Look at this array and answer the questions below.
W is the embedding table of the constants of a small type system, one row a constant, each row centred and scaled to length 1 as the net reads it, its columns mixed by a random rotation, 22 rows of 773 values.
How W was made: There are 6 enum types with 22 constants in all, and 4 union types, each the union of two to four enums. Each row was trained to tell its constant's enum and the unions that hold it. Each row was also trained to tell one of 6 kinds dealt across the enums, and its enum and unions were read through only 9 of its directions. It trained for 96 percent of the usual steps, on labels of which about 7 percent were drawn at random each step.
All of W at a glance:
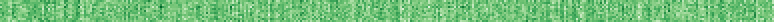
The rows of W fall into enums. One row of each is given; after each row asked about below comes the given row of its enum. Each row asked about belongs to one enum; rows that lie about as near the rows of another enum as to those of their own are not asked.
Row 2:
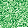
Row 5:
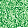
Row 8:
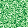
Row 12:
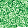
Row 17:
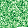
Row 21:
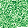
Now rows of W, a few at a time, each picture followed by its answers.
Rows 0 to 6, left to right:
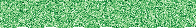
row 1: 21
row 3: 21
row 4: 8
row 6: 2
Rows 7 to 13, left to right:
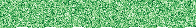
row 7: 2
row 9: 12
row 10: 2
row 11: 8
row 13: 17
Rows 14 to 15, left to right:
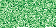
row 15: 12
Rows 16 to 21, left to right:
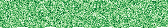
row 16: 5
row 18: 2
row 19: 21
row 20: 5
